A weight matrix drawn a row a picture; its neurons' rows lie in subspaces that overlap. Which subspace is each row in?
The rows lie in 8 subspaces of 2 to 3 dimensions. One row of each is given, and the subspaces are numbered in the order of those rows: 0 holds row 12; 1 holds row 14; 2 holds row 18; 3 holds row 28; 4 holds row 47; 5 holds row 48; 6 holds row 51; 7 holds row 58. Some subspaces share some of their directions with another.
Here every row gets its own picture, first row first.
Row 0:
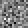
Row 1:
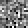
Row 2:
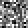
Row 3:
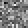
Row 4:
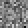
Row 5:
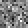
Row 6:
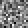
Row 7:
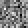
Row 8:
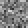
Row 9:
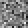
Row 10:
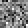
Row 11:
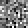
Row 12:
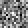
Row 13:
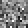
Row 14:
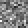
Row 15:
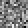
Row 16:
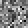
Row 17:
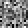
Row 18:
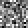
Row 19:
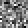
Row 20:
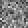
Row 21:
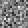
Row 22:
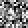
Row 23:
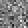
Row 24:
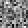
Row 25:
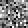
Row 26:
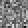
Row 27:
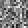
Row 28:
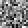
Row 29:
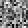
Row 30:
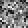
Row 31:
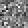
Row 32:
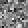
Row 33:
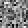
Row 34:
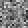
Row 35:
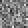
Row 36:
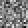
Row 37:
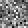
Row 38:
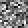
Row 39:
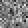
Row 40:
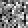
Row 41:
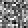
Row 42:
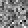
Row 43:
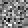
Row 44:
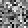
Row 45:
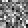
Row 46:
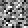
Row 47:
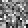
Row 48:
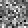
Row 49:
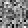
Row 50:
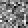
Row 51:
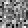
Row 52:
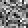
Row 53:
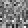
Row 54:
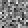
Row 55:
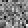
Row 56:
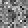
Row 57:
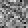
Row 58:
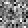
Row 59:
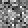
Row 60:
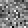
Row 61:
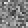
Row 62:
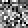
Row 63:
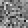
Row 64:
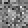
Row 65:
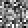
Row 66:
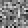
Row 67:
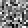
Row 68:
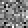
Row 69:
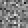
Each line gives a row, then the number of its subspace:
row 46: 0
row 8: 3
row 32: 3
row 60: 5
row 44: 6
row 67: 3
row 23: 6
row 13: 4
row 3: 2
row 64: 6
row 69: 2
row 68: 1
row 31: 1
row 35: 7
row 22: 7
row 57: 2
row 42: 4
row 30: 3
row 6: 0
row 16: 4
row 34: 5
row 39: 7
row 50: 1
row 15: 3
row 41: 2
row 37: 5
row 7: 0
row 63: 0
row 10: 6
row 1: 5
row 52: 2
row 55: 4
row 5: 6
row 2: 2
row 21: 0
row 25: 5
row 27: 0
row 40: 1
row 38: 1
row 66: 5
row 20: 3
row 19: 1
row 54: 3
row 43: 0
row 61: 6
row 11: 5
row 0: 0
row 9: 1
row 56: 4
